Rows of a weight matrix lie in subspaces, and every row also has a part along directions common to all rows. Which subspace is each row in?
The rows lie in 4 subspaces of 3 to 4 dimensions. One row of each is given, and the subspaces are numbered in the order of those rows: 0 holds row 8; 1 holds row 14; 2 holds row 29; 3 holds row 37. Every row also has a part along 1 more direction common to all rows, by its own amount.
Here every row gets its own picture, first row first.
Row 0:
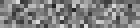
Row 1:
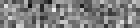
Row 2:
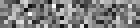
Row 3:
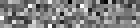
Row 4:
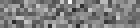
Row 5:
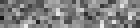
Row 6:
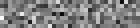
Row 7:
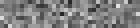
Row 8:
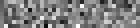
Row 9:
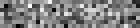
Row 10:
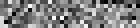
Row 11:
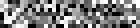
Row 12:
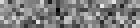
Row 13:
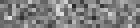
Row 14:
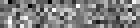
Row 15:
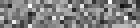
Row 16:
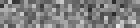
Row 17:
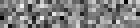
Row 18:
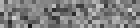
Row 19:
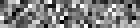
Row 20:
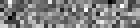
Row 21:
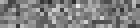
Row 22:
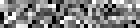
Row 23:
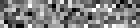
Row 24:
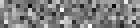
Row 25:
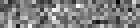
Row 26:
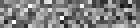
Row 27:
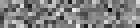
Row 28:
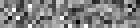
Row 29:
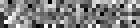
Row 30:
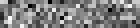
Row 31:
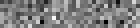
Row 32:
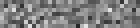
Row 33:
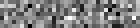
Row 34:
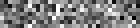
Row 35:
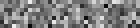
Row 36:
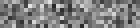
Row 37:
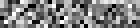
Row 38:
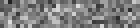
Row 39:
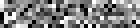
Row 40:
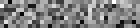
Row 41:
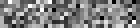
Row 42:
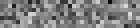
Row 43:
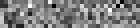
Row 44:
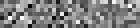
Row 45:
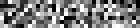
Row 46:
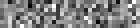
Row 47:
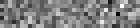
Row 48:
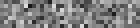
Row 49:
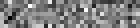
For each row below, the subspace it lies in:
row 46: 1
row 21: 1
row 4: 0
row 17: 0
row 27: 0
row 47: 2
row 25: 1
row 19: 3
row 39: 1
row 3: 0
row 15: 2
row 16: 3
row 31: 1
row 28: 0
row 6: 0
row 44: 0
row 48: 3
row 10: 1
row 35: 1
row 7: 0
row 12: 2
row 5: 2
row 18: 1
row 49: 2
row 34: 2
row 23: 0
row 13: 2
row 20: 2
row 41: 1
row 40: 3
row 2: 3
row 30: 1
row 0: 3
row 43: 0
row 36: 3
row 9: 3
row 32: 0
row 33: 2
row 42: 2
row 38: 1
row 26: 2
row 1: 3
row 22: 1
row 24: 0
